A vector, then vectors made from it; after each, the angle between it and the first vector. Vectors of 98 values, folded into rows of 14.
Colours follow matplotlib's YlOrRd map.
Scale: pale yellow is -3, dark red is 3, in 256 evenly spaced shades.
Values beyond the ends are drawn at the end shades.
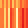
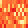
orthogonal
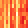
nearly parallel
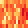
partly aligned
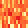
orthogonal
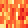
partly aligned
